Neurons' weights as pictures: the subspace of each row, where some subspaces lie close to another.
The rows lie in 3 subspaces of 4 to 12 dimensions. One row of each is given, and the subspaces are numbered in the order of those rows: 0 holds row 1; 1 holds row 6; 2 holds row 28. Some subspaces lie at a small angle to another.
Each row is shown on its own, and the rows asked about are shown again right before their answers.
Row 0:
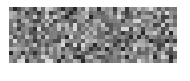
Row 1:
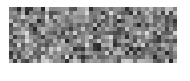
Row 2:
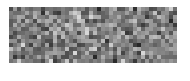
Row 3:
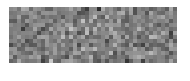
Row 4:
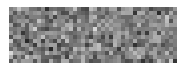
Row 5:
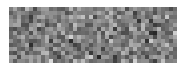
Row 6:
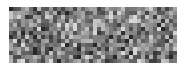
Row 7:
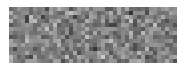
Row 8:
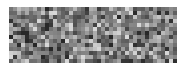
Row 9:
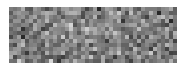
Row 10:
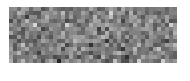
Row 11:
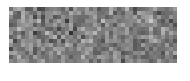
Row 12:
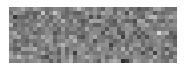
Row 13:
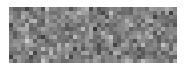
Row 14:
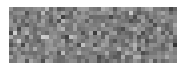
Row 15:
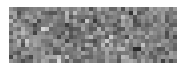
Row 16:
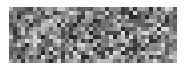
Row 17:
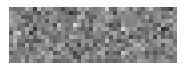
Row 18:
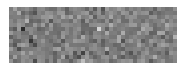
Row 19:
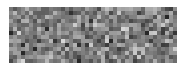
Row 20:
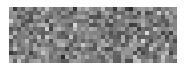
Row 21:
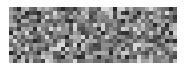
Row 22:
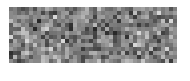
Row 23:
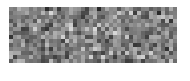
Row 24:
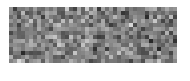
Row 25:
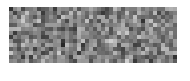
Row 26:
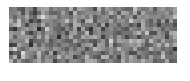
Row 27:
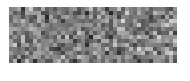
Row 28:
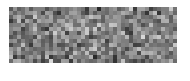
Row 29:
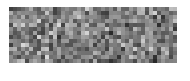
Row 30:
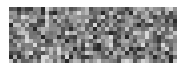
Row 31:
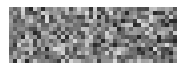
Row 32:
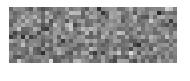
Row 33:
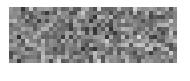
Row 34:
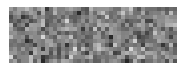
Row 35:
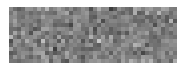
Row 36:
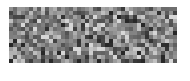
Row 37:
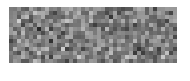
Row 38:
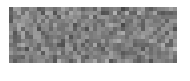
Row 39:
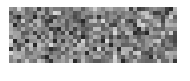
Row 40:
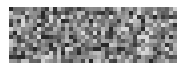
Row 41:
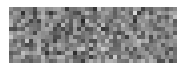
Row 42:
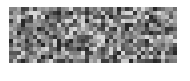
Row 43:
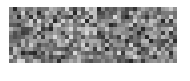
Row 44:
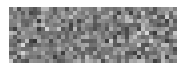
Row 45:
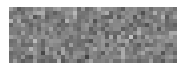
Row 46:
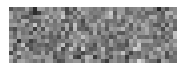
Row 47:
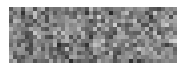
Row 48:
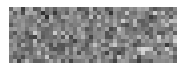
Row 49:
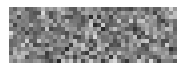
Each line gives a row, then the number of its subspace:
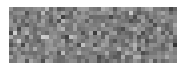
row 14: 1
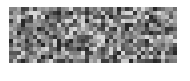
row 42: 1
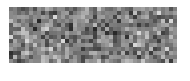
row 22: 0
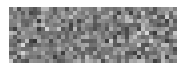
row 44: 1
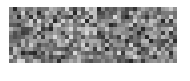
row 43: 1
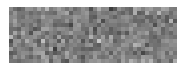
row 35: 2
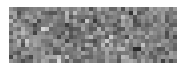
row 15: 1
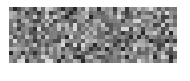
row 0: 1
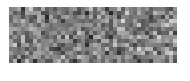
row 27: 0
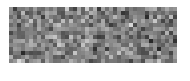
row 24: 1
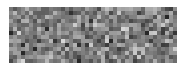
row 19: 1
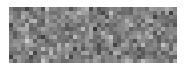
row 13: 2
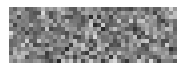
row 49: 1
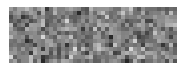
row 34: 2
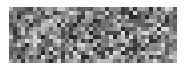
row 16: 1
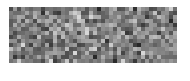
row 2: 2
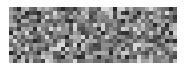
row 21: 1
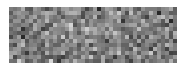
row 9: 0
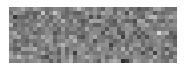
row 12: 0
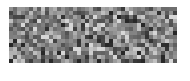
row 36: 1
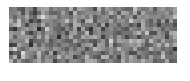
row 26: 1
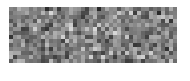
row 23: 0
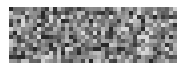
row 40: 1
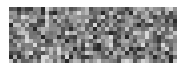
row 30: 0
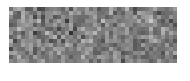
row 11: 2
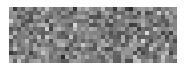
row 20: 1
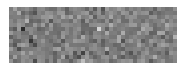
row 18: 1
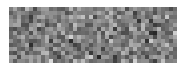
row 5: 1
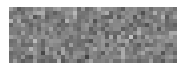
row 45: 1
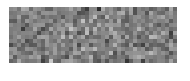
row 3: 2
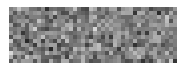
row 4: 2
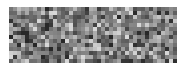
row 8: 0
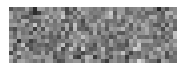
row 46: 1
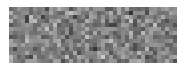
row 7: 1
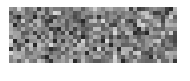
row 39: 2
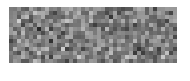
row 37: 1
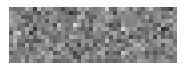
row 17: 1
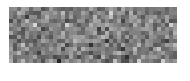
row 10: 1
